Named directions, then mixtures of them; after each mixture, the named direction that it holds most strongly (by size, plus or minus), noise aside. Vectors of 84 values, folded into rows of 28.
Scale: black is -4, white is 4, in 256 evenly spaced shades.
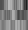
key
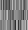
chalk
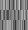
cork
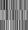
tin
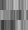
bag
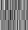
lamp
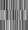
tin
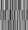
lamp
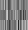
tin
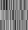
tin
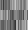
chalk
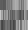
bag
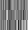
chalk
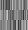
chalk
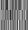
lamp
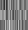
tin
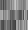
bag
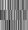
tin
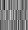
lamp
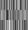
tin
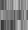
bag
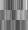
key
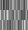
cork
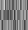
cork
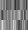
bag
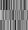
chalk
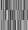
chalk
